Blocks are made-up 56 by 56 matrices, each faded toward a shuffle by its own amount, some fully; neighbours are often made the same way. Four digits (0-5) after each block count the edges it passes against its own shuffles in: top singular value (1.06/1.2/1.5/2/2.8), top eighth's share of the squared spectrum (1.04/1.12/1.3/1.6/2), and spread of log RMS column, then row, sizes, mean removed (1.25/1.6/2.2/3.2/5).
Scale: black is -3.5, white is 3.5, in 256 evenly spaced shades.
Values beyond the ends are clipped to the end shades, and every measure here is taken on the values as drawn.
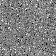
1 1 0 0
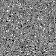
2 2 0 0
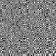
4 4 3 3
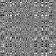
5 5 3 3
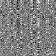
4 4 2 2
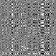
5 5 3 3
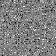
3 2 0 1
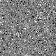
2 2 0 0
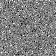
0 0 0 0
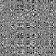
4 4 3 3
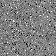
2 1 0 0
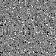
3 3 1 1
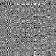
4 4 2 2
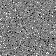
0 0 0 0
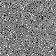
0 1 0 0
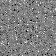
1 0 0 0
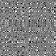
4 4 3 3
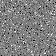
0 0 0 0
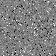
2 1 0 0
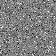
1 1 0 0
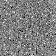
2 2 0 0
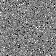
1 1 0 0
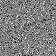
1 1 0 0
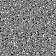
2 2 0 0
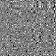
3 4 2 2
